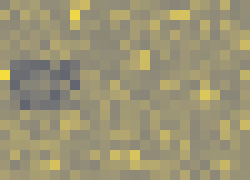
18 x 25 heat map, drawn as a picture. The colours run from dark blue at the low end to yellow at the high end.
Odd patch: lower, in the middle left. Ninth with the lowest average: middle left. Roughest part: middle left. Stripes: none. Mirror symmetry: none. Histogram: heavy tails on both sides. Average level on the scale: 60%.
